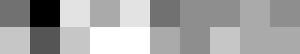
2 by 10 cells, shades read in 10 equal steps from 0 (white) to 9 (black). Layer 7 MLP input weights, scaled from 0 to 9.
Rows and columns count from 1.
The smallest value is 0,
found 2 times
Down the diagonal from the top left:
5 6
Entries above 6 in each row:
1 0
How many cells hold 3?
5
